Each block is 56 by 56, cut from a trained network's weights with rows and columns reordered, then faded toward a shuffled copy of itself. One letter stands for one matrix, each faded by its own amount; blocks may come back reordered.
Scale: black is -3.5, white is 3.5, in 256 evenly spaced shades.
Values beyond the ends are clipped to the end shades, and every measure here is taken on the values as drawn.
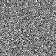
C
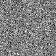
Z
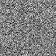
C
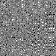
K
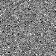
K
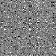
K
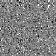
K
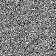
Z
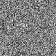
C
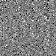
K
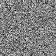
Z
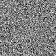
C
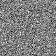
Z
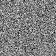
Z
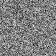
Z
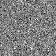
Z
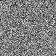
Z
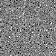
K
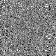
K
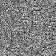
C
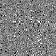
K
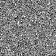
Z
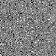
K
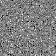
K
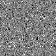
K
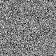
Z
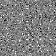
K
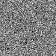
Z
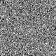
Z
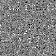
K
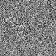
C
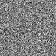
C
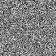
C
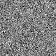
Z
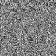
C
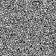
Z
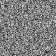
C
